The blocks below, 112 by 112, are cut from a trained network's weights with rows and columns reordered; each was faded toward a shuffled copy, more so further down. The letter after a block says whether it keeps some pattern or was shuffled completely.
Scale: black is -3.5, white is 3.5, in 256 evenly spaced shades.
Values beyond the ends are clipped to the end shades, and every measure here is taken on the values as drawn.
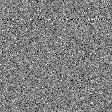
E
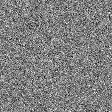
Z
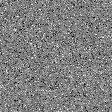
Z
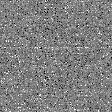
E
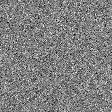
Z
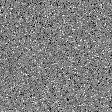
Z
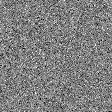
Z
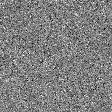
Z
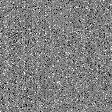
E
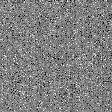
E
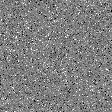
Z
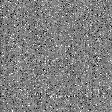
E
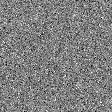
Z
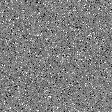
Z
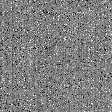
E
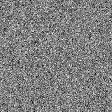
E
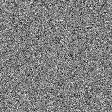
E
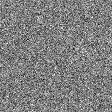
Z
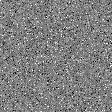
Z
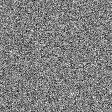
Z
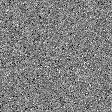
Z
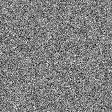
Z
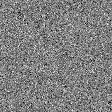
E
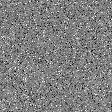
Z
